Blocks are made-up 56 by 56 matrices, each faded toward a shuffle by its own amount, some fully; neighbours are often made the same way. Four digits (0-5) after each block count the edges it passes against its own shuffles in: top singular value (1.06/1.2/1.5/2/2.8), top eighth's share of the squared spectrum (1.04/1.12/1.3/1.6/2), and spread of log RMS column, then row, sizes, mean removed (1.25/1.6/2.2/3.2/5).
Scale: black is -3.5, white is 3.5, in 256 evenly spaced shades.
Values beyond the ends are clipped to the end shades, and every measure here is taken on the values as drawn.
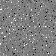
2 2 0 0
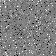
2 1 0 0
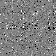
2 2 2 2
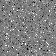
0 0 0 0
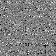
1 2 0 3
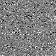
1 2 0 2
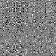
3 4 2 2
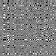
4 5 2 3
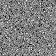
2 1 0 0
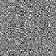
4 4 2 2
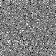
3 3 1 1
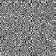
4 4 2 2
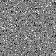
3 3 1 0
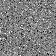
0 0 0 0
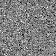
2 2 0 0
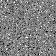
0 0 0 0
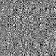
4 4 2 2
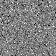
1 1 0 0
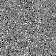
2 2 1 0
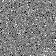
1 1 0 0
